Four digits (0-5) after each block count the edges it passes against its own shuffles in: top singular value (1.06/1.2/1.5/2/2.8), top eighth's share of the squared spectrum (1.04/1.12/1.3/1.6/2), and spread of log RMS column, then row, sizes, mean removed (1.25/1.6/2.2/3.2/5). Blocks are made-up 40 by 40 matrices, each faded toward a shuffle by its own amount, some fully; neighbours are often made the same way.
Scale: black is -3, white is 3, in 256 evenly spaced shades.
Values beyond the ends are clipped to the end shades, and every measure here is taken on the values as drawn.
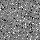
0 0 0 0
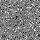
2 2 0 1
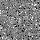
1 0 0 0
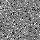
0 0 0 0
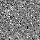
2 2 0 0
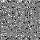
3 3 1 1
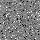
0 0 0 0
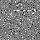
2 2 0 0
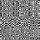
4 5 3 3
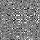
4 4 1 2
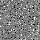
2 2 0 0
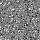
1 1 0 0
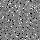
0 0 0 0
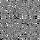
3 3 1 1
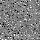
1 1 0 0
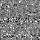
1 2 0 2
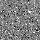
1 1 0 1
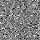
0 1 0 1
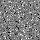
0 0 0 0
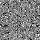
2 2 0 1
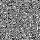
1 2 0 0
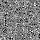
2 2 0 0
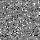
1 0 0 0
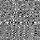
3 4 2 3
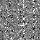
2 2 2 0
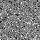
1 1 0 0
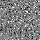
2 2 0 0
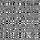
4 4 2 3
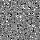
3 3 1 0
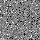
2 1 0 0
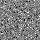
1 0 0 0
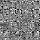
3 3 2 2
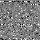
2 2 0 2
